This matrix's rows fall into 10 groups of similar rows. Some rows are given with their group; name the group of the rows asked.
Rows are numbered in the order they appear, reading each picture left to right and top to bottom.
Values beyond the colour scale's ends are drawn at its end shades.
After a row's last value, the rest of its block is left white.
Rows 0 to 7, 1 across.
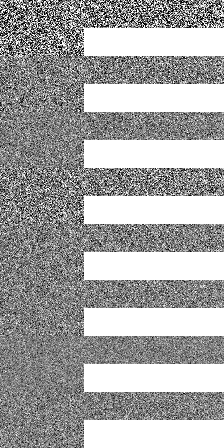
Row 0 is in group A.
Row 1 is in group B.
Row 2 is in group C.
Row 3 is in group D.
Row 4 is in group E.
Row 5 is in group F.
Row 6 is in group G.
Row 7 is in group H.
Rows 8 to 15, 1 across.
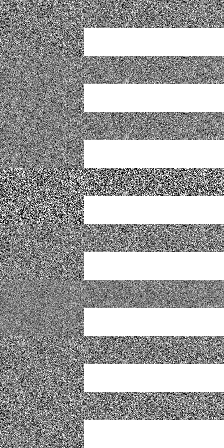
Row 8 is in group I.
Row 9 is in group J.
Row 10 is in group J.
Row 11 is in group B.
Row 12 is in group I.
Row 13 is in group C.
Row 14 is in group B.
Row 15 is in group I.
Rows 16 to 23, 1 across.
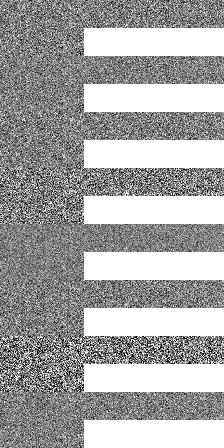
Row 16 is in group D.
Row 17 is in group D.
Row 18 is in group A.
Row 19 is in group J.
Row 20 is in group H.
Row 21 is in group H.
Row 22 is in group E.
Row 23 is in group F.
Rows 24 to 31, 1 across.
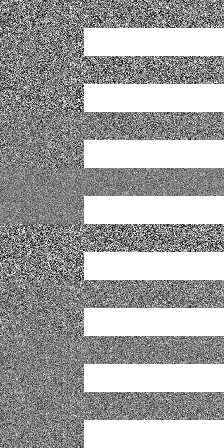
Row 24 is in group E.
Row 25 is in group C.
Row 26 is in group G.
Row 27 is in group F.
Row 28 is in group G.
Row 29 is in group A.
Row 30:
B
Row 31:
B
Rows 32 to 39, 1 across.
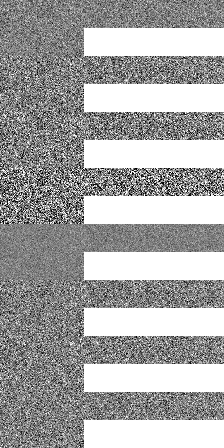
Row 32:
I
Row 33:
H
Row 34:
B
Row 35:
E
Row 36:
C
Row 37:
C
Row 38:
A
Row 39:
D
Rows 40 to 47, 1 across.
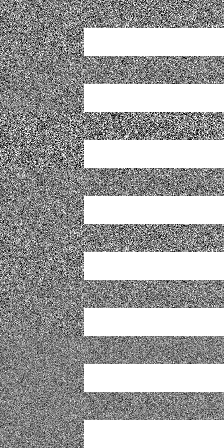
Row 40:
J
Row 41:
I
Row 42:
H
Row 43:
B
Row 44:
J
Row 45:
I
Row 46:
B
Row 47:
C
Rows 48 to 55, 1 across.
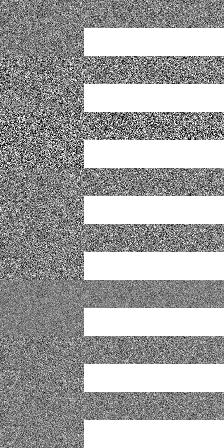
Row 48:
E
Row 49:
I
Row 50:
G
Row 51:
A
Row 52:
F
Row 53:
E
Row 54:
F
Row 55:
F
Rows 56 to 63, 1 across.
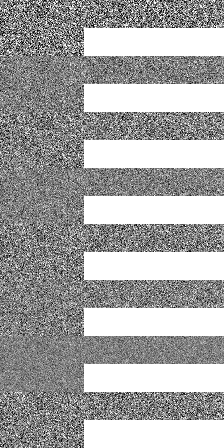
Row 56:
F
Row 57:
C
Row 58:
I
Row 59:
B
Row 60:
B
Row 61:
J
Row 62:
F
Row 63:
B
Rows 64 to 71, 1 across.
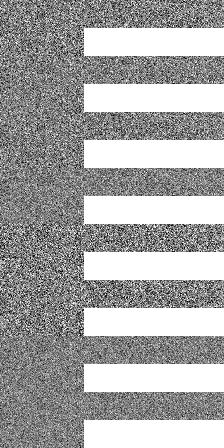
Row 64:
H
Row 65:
I
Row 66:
H
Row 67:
I
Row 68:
F
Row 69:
C
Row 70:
E
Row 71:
B
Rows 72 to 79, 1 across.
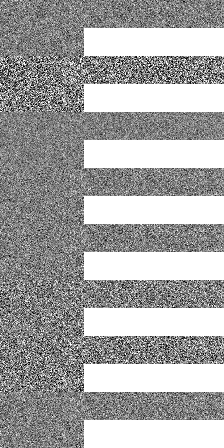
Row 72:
E
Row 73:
A
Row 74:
H
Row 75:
C
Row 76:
C
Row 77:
I
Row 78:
D
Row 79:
A
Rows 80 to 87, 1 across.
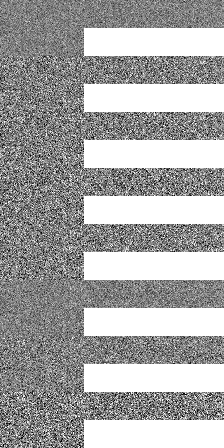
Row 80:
H
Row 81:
F
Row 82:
F
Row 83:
E
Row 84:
J
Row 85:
C
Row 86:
G
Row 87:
B
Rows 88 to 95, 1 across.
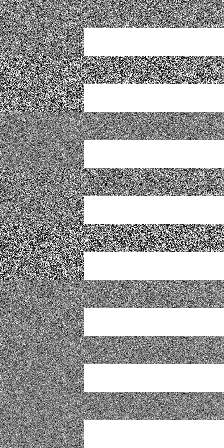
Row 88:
J
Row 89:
J
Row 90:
A
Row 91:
C
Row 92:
E
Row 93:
I
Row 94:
A
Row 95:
J
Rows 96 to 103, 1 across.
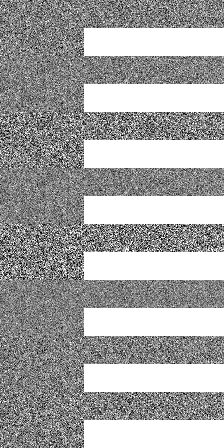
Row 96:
D
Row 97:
H
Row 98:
I
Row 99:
H
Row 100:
J
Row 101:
D
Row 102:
E
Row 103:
E
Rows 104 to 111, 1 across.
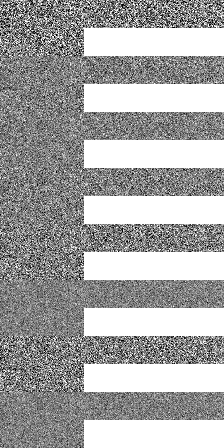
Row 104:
I
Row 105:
C
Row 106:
A
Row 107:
E
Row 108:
C
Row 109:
B
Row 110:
F
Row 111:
B
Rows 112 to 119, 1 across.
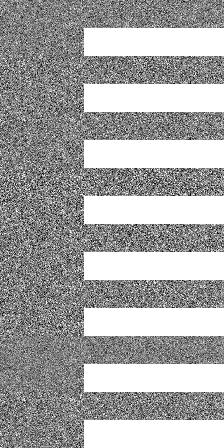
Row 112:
J
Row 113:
G
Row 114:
A
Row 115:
G
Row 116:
E
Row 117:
F
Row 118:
C
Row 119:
A
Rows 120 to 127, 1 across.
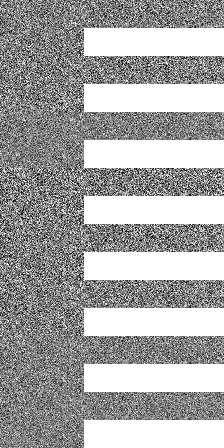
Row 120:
C
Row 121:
D
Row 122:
A
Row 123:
B
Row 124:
C
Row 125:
A
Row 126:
B
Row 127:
I
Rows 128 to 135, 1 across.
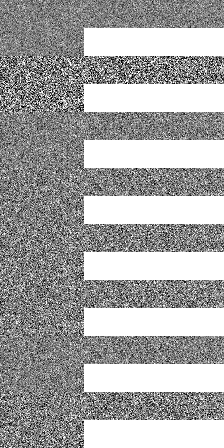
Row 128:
G
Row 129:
D
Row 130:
B
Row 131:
E
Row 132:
D
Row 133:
F
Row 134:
E
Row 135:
C
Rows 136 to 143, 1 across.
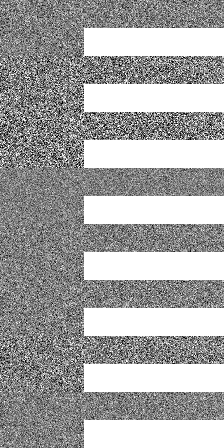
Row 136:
I
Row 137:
H
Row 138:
A
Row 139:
D
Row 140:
G
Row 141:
J
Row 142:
I
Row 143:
F
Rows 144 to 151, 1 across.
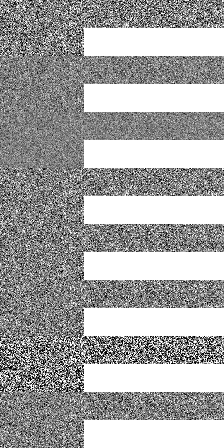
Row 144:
J
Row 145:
E
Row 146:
I
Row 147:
J
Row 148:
D
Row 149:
C
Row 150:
C
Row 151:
C
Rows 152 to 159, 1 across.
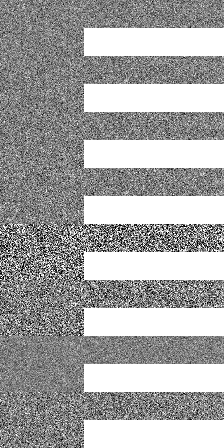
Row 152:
G
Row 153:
H
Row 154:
D
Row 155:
F
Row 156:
B
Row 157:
C
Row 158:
A
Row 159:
H
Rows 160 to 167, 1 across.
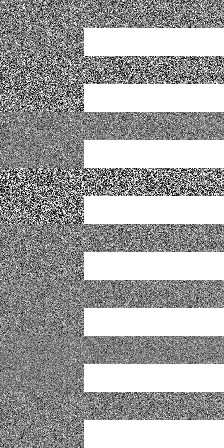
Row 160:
G
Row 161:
D
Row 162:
I
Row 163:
I
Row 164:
D
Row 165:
H
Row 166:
C
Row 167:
B
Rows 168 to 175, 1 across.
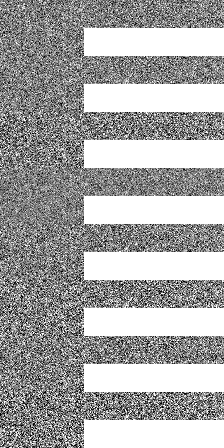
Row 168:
G
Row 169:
J
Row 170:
A
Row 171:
E
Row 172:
H
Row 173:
J
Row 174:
D
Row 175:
F
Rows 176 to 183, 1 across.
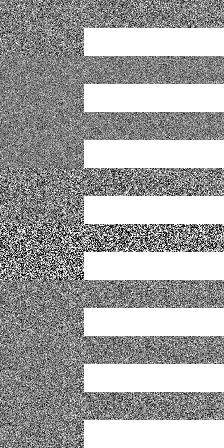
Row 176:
G
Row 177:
D
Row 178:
E
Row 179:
H
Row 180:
D
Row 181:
D
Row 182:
C
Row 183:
C
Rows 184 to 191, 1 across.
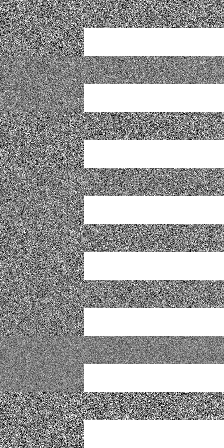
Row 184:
I
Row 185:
F
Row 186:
H
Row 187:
B
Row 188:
A
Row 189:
E
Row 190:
D
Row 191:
J
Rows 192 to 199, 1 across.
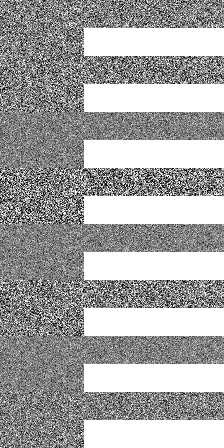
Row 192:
J
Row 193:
G
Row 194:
D
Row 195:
C
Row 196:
J
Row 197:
I
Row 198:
J
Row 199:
D
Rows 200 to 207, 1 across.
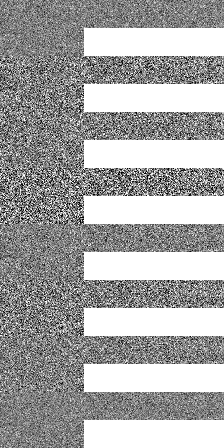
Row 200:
F
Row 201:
C
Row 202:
A
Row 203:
D
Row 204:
C
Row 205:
D
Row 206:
D
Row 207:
C
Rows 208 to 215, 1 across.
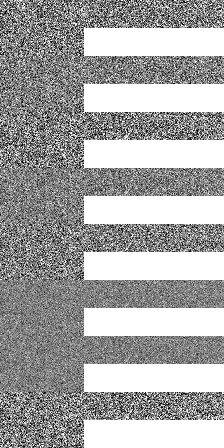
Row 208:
B
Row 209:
G
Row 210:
H
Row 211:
H
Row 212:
D
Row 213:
F
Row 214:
H
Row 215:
J
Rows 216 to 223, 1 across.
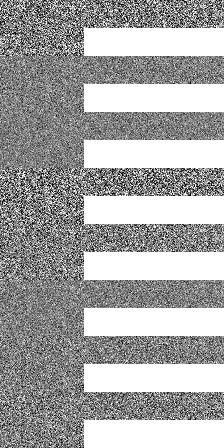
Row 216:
F
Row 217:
G
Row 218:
E
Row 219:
G
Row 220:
F
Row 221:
A
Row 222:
D
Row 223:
G
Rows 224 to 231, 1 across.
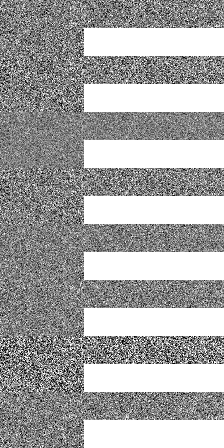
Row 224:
C
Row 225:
I
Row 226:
I
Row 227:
I
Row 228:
D
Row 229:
A
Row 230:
I
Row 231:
J
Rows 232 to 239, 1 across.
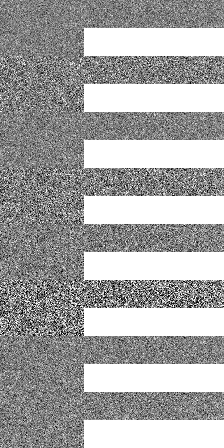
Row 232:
C
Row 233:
A
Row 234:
F
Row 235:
F
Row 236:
H
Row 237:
H
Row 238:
F
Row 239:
J
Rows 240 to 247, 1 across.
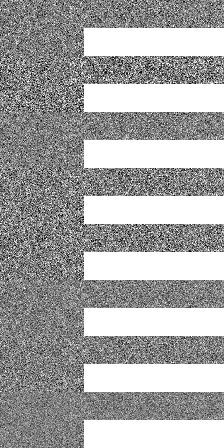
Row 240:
E
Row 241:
C
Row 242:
J
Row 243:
D
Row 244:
E
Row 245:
A
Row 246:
D
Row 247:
C
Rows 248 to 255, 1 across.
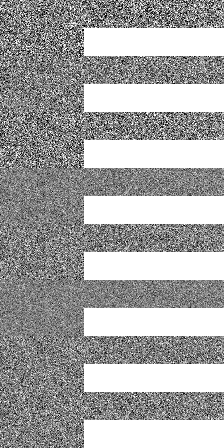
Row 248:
C
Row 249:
I
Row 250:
F
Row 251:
H
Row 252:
H
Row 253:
G
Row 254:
B
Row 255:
E
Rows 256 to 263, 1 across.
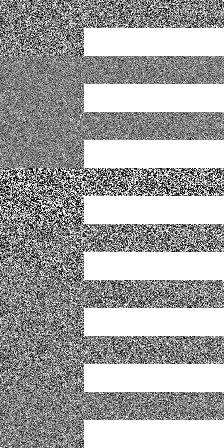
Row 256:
D
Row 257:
F
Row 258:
A
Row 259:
I
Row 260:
I
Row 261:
H
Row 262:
E
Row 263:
D
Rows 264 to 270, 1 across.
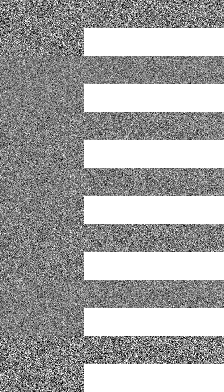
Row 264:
I
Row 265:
G
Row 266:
H
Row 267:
C
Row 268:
E
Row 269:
B
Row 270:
H
